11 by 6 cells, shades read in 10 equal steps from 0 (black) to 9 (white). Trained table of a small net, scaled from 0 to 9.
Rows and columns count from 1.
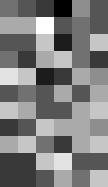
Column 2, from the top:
3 6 3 2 7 4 6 3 7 2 2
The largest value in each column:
8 7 9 8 6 7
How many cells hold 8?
2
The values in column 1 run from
2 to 8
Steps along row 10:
same up up down same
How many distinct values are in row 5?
6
